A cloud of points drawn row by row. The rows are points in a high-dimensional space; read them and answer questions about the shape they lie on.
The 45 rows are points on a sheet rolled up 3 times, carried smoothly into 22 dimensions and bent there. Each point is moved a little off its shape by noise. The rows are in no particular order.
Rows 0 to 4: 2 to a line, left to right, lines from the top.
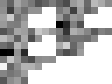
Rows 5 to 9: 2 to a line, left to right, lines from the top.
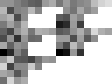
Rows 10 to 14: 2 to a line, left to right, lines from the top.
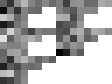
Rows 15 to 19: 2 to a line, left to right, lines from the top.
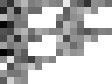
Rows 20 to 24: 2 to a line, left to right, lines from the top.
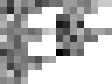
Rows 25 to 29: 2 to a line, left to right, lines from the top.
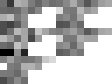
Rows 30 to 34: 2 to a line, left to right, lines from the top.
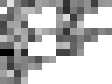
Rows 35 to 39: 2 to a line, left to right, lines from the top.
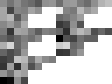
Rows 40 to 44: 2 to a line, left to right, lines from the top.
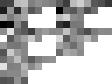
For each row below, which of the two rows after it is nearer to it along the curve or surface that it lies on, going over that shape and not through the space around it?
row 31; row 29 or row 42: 42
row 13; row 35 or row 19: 35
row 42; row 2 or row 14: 2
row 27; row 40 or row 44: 40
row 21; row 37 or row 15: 15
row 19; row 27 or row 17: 27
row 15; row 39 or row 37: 37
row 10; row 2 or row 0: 0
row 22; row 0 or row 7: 0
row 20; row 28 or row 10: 10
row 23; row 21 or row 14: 14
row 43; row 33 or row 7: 33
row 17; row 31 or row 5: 31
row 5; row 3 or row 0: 0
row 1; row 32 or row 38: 32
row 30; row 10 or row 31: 31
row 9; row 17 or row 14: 14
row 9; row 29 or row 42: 42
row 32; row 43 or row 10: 10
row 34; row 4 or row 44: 4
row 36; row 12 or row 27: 12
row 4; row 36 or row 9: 36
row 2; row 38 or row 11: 38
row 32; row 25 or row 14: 14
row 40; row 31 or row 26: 31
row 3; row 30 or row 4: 4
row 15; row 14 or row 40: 14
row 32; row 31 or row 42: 42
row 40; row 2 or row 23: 2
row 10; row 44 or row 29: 29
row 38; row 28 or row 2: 2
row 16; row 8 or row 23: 8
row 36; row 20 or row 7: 7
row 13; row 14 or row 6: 14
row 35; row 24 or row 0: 24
